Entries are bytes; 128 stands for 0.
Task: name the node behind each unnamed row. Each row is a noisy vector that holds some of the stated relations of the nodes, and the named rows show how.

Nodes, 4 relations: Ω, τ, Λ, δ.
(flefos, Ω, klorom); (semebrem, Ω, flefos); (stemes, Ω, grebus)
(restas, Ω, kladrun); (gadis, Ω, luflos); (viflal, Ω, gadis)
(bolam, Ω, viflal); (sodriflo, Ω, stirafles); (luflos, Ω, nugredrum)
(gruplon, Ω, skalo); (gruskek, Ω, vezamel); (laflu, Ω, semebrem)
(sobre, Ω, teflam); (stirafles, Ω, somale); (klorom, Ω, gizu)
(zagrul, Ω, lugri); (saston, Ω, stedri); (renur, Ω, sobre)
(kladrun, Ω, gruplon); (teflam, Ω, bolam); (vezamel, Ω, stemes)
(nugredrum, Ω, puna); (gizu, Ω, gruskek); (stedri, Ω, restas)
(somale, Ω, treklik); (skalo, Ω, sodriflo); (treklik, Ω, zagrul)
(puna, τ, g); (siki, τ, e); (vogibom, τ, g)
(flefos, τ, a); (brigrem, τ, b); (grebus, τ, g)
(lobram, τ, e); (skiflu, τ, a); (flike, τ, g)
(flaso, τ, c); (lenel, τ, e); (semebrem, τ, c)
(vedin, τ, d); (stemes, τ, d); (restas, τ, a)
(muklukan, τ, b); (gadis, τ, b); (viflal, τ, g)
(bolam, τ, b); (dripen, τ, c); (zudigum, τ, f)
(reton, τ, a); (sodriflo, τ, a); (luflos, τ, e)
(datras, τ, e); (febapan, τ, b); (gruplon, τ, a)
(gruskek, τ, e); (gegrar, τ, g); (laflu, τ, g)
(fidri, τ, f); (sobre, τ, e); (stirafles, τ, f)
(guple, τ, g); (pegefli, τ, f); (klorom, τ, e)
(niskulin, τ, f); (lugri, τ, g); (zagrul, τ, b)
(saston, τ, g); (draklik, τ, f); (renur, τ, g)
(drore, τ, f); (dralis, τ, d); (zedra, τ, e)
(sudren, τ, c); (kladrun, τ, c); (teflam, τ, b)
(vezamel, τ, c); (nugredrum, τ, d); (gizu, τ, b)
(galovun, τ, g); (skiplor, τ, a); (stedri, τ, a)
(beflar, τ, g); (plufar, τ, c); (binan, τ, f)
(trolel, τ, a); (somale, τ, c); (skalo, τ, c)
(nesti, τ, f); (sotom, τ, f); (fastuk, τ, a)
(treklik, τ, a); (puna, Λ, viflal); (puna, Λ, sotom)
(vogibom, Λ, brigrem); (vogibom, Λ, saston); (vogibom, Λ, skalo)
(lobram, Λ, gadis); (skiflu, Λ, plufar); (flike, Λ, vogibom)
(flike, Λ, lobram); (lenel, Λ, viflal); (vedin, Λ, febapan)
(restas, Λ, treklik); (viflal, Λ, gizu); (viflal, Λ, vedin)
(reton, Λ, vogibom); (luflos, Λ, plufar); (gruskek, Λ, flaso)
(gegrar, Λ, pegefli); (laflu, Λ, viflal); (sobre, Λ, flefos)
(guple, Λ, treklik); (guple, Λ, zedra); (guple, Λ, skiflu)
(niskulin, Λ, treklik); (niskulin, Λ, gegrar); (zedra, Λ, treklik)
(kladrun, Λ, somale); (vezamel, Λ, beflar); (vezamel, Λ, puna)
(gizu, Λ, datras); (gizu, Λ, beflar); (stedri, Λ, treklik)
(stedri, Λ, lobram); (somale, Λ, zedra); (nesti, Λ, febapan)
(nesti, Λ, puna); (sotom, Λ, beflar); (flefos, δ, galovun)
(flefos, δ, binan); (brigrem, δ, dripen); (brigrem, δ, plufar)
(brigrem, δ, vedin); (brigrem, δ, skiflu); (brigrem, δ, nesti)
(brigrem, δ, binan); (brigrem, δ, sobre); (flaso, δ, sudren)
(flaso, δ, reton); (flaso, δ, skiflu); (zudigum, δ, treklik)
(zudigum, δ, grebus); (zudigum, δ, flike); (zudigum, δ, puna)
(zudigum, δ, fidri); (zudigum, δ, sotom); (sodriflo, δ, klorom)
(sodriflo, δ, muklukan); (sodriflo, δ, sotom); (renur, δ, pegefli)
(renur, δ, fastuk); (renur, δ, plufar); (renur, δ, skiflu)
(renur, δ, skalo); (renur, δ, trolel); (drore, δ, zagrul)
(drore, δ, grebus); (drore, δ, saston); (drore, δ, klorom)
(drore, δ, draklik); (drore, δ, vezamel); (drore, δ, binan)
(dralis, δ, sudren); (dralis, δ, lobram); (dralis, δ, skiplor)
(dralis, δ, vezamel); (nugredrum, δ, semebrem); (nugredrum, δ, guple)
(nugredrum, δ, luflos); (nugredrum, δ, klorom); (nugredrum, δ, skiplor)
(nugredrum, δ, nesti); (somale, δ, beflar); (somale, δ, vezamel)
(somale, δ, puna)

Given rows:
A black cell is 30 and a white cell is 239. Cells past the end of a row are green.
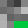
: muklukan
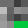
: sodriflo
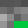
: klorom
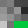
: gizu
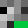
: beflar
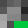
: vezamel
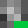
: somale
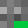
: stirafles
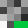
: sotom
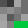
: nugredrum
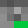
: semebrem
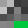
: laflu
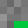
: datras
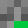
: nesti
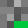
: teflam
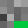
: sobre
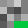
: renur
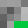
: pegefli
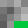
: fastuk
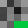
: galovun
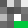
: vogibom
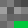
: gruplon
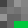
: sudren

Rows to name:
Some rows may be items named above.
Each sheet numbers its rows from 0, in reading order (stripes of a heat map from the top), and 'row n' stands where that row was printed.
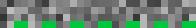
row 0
guple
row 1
muklukan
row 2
sobre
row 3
zagrul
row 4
kladrun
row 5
muklukan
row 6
gadis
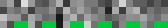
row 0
flike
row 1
fidri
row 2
zedra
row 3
gizu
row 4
skalo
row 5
grebus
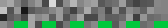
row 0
viflal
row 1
flike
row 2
flaso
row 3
lenel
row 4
kladrun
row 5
skiplor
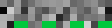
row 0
beflar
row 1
brigrem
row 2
vedin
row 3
puna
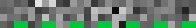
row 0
saston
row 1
reton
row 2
nugredrum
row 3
treklik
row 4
beflar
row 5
saston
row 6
flefos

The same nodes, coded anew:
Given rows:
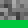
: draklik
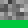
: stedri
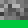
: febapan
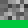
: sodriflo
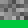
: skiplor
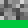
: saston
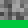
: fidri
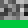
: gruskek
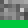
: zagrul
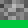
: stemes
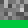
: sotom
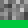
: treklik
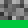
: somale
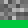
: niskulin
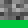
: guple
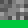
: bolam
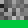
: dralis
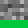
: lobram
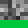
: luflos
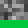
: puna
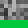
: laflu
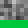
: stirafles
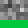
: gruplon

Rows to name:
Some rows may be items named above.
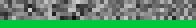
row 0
puna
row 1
flaso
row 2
sobre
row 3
reton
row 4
gadis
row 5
lobram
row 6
nugredrum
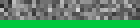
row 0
skiflu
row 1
viflal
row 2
sotom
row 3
skiplor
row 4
beflar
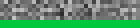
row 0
niskulin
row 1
niskulin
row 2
laflu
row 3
lenel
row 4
flike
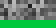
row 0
laflu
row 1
vezamel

